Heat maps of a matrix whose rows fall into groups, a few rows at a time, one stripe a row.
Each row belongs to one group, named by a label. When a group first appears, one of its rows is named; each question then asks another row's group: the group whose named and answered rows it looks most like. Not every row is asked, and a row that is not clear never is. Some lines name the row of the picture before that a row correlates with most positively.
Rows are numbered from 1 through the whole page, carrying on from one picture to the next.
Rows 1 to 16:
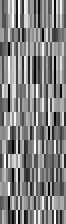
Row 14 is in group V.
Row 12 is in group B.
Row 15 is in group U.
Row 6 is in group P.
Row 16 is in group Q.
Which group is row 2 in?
P
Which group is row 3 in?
V
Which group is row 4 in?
U
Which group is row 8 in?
U
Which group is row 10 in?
V
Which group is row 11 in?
Q
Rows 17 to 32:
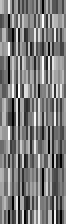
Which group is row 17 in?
V
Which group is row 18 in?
U
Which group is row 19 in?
Q
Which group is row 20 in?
V
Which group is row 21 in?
U
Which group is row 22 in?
U
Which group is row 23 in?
P
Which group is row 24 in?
Q
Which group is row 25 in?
Q
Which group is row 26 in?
V
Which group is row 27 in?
V
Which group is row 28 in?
Q
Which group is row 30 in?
V
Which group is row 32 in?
Q
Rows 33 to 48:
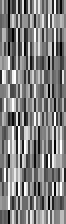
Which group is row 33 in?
Q
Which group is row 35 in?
Q
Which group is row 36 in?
Q
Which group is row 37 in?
V
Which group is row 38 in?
B
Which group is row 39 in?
V
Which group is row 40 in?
B
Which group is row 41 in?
Q
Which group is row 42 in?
P
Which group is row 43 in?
P
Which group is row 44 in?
U
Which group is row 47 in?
V
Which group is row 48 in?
U
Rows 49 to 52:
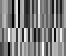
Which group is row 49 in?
Q
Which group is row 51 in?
P
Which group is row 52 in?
U
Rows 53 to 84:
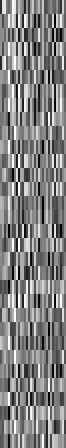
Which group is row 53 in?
B
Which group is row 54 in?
P
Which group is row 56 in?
P
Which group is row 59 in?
P
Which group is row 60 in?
P
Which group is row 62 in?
B
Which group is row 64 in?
P
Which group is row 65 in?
Q
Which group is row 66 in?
P
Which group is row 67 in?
V
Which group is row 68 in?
V
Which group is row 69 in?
Q
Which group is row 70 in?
P
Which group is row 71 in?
V
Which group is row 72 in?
Q
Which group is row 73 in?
U
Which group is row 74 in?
P
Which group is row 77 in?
V
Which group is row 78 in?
B
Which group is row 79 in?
Q
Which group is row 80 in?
U
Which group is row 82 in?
U
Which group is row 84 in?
U
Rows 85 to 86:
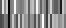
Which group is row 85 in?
B
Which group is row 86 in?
U
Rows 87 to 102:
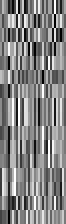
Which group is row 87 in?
Q
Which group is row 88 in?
P
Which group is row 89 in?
Q
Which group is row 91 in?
U
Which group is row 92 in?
V
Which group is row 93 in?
U
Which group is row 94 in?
P
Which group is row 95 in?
P
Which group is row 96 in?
U
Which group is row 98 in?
U
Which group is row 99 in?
B
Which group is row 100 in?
B
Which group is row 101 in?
Q
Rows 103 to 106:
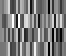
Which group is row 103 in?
V
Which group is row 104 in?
P
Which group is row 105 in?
Q
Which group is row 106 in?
V
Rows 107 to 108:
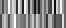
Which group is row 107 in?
P
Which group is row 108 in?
B
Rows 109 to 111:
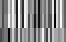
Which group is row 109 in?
P
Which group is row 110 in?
P
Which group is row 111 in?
U
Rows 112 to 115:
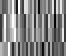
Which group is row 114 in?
B
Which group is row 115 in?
V
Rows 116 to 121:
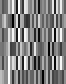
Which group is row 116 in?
P
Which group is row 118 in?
P
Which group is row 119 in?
V
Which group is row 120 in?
P
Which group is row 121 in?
V
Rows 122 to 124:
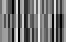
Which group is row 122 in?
Q
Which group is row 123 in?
Q
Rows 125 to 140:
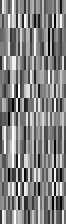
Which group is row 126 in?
P
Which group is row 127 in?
V
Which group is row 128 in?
V
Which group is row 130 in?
U
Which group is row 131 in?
P
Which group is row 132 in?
Q
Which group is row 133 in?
U
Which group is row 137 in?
Q
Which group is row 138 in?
P
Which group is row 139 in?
Q
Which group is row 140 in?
B
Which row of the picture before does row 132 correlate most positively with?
122
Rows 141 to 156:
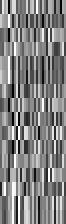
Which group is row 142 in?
V
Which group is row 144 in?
B
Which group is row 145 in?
V
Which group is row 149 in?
Q
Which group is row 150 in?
P
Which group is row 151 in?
Q
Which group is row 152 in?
B
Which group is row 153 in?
U
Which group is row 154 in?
B
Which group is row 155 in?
P
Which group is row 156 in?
P
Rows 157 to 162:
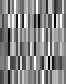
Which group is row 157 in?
B
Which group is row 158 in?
P
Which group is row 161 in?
V
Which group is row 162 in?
U
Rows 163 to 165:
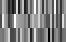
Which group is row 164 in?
B
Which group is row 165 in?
V
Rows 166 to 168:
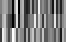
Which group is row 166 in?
Q
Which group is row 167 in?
Q
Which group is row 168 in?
B
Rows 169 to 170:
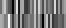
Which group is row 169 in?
Q
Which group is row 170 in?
V
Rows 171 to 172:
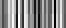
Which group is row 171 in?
P
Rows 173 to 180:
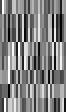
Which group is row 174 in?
Q
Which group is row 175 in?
Q
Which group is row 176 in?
P
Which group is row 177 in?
P
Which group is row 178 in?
V
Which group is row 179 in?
U
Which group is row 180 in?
B
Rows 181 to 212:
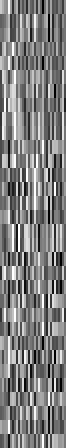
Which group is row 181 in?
V
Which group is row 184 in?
B
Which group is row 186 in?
B
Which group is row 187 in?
B
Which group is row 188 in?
B
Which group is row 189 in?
B
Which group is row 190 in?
B
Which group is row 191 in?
U
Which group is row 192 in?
B
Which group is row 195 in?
V
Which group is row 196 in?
V
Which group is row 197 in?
P
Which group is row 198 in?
P
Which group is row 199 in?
Q
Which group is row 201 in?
Q
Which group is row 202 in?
U
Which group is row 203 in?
B
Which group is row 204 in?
U
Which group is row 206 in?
P
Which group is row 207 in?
V
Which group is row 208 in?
Q
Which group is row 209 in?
U
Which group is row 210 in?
V
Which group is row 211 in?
V
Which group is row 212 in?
U
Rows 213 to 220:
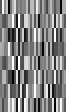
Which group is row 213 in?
B
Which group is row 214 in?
P
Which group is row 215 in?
Q
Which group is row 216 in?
V
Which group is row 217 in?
P
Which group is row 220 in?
P
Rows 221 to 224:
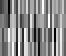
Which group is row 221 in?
U
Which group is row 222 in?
U
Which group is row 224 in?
P
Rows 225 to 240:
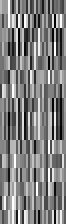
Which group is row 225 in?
V
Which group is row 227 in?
Q
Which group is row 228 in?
Q
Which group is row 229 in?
V
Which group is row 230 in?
U
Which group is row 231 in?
B
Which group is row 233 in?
Q
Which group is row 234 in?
Q
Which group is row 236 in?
B
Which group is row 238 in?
B
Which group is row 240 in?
P
